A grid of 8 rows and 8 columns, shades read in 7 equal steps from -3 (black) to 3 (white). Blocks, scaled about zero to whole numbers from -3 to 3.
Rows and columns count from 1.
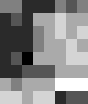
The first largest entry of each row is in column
1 6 6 7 7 6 6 1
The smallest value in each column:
-2 -2 -3 -2 -2 -2 -1 -1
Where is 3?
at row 7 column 6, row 7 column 7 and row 7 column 8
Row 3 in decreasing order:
2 2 1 1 0 -2 -2 -2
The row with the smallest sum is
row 1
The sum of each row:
-7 1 0 -1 1 -4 13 5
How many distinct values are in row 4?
4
